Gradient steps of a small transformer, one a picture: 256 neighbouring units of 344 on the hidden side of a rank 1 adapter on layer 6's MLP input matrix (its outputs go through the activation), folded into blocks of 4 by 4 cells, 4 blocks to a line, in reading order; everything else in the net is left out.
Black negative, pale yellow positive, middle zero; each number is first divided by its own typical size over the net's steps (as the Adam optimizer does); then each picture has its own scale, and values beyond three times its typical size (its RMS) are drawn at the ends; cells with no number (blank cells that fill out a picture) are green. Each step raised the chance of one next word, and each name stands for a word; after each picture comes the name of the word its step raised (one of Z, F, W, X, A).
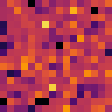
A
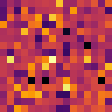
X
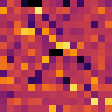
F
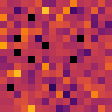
A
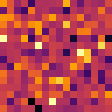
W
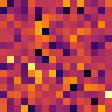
W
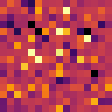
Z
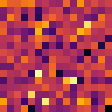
W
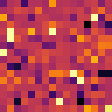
W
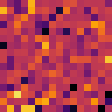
A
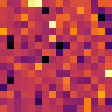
F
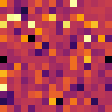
W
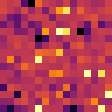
Z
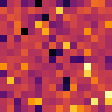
F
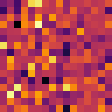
X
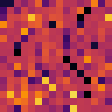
X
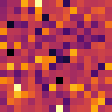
X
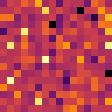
F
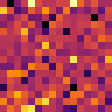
A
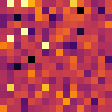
Z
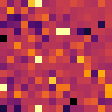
Z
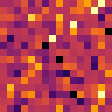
X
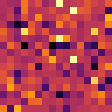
X
